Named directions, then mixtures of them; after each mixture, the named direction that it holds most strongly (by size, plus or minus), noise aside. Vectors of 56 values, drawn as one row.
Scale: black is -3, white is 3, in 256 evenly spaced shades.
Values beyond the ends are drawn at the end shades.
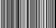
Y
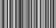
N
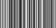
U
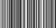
U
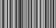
N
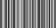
N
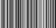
Y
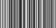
U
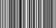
U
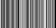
Y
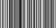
U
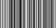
U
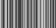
N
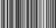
Y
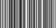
U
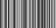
N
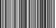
Y
